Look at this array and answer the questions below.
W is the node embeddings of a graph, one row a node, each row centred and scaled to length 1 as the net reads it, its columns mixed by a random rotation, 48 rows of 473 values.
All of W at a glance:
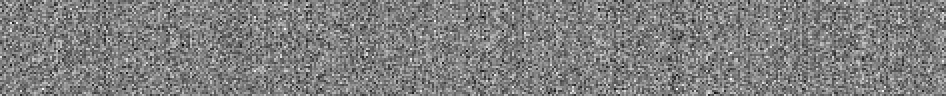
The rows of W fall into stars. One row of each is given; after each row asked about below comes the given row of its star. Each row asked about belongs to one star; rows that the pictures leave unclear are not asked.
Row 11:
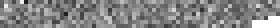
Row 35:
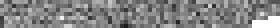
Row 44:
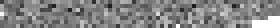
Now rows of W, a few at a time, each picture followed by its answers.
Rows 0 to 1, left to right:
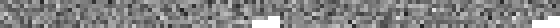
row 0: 44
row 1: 35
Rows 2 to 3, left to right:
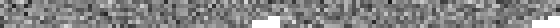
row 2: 35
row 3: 11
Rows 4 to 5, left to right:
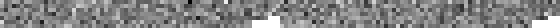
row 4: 35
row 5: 35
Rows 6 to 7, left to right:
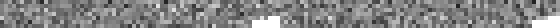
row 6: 11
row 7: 44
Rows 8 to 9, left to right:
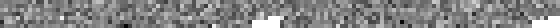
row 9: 11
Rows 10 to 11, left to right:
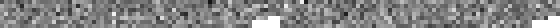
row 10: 44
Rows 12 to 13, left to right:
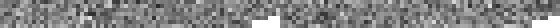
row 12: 35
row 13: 35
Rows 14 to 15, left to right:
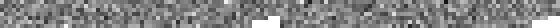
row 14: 35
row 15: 11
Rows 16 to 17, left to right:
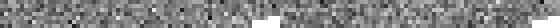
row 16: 44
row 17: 11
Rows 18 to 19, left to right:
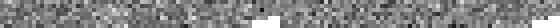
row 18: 44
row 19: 11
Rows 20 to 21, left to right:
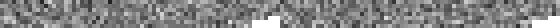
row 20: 11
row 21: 44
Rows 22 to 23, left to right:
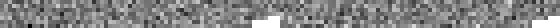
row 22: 44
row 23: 44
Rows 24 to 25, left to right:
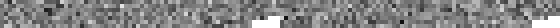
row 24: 35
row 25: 44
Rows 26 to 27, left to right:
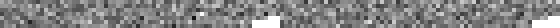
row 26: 11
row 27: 11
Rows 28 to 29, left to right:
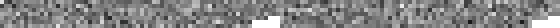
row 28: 35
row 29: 35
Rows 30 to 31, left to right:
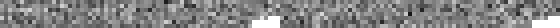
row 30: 11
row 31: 44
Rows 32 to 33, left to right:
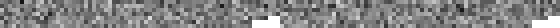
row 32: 35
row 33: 44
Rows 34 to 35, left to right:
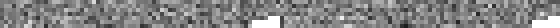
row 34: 35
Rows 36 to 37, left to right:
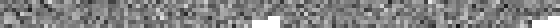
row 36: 44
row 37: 11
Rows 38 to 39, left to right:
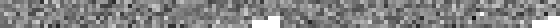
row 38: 44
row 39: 11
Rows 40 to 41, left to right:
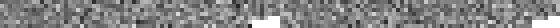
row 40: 44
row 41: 44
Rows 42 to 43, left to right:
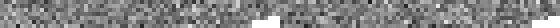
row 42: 35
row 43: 11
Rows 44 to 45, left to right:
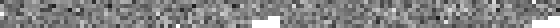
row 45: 11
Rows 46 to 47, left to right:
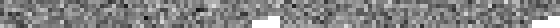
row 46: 11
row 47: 35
